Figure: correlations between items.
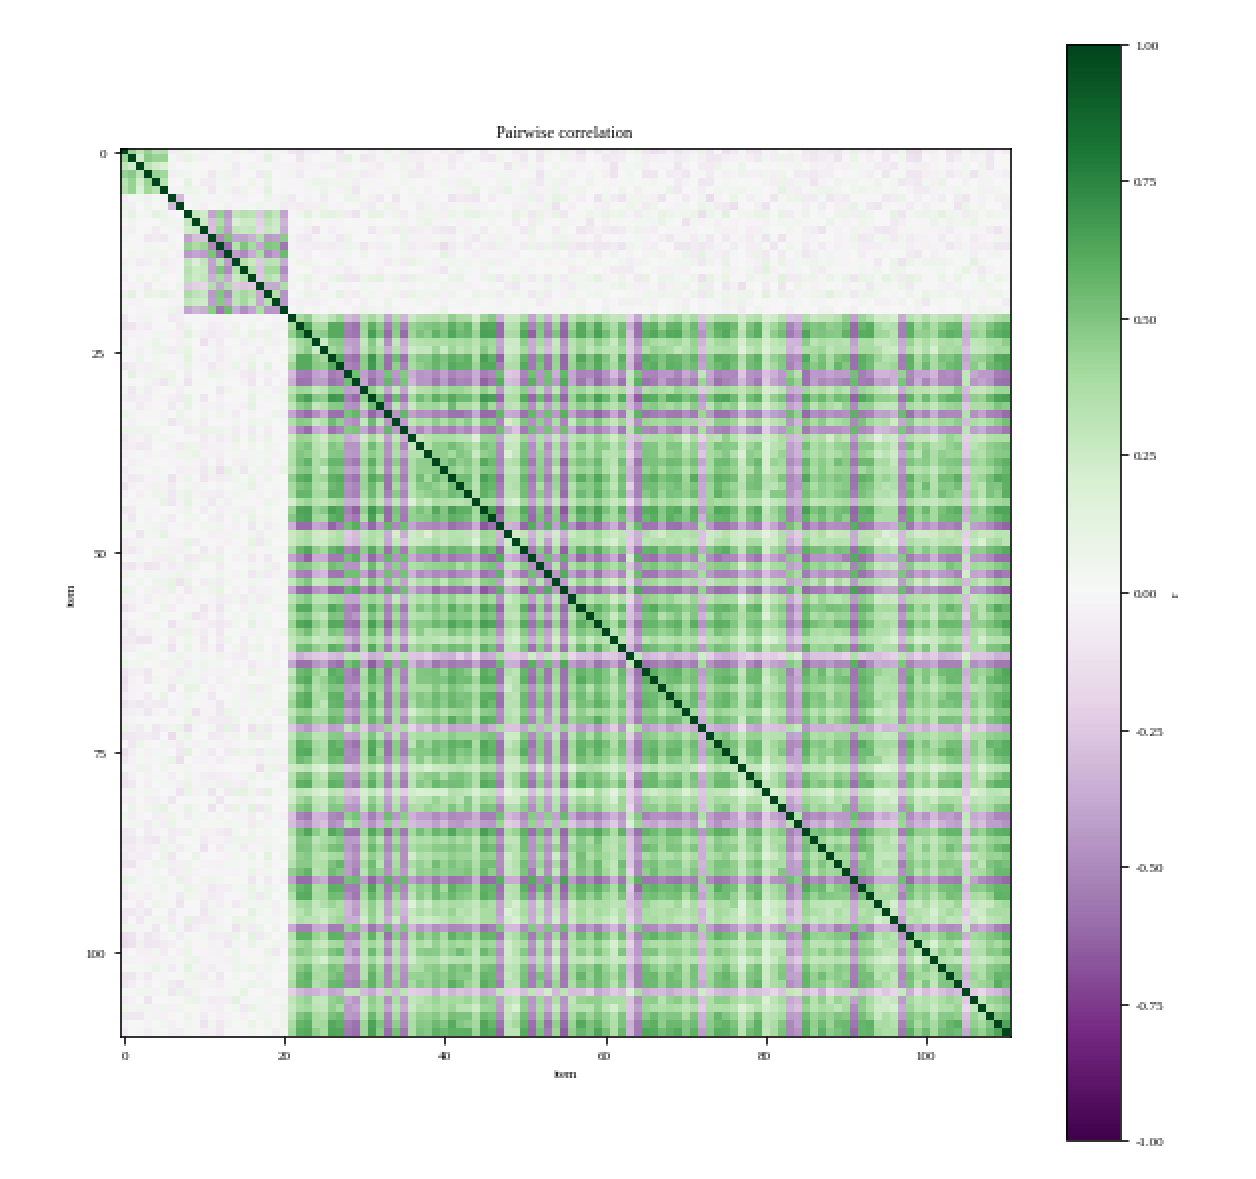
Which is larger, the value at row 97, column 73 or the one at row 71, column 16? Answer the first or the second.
the second
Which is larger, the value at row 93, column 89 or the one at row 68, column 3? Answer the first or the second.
the first
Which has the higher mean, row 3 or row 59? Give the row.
59
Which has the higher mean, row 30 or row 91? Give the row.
30
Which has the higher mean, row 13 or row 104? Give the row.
104
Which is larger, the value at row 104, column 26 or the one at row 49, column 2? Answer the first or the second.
the first
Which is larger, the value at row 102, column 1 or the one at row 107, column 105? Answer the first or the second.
the first
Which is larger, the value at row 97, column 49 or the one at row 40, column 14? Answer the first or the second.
the second
